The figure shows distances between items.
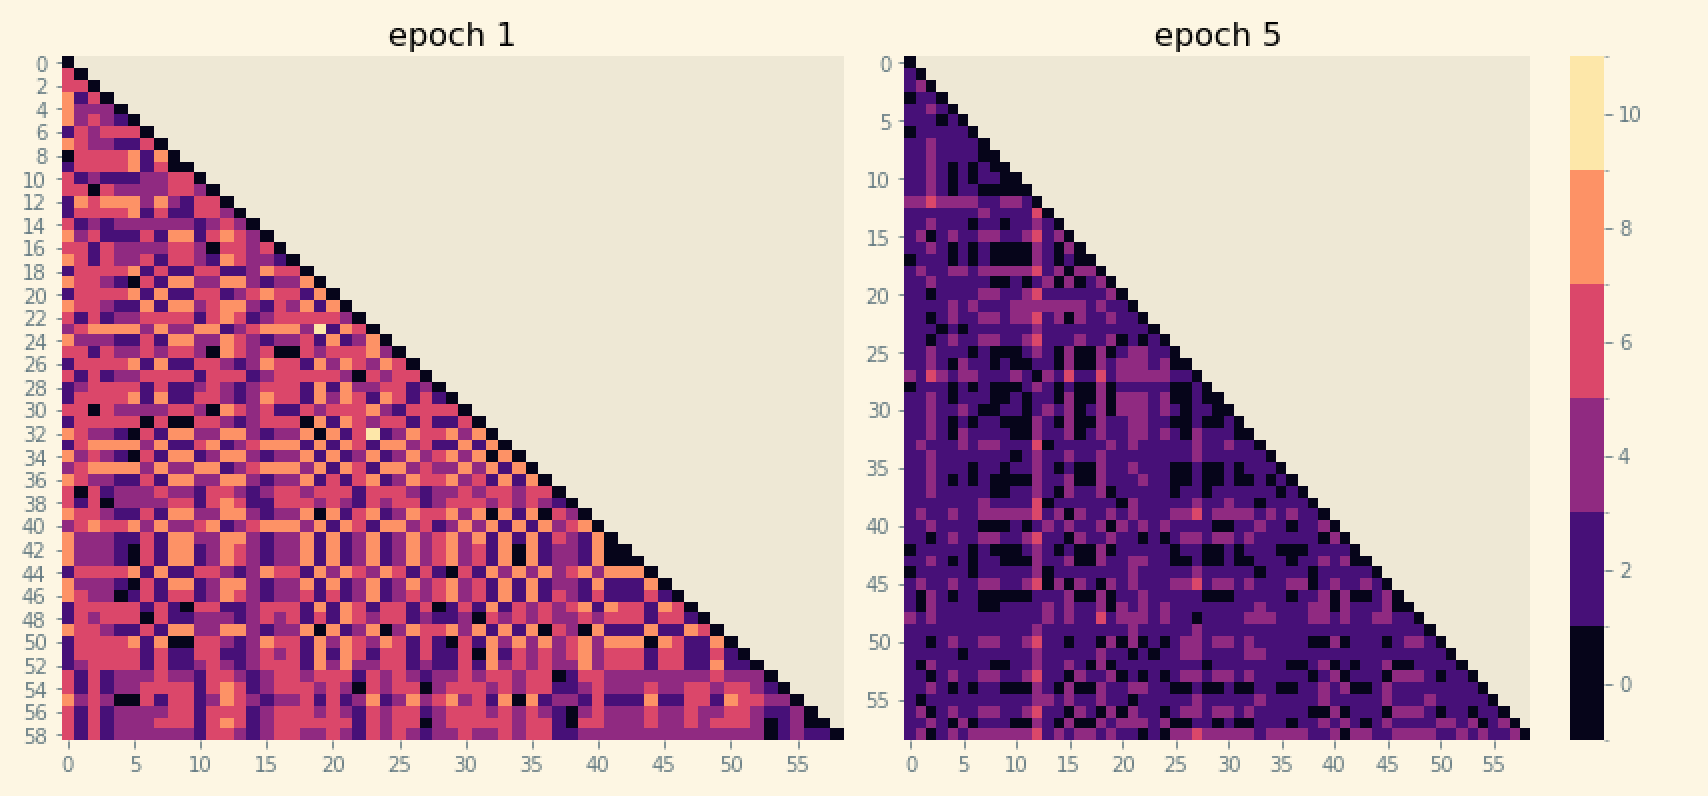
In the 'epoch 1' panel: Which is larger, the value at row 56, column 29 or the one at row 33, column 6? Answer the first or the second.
the first
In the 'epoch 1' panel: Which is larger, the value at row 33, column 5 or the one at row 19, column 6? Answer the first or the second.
the first
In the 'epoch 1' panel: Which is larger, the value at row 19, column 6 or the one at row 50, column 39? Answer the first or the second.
the second
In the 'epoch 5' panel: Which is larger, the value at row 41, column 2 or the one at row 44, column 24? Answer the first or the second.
the second
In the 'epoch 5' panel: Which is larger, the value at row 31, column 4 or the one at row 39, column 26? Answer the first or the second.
the second
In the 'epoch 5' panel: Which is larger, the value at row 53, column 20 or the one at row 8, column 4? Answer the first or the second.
the second
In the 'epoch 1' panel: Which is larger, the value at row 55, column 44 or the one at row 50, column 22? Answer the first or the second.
the first
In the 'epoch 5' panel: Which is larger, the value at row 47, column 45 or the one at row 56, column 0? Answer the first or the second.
the first
